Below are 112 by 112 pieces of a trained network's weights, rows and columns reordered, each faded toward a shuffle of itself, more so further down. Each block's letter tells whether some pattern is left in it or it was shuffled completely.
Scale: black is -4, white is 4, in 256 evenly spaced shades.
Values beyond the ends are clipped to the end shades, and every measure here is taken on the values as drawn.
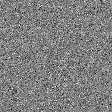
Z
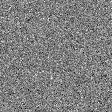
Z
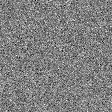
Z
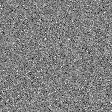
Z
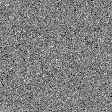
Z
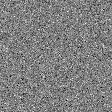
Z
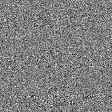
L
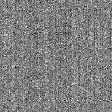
L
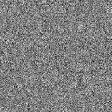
L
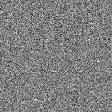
L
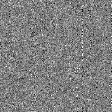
L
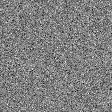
Z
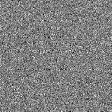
L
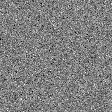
Z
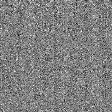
L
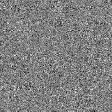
L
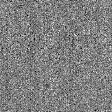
L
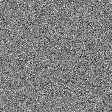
Z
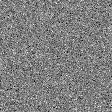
Z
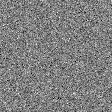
Z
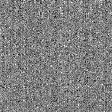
L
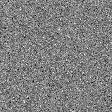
Z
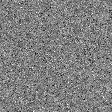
Z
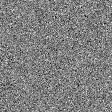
Z
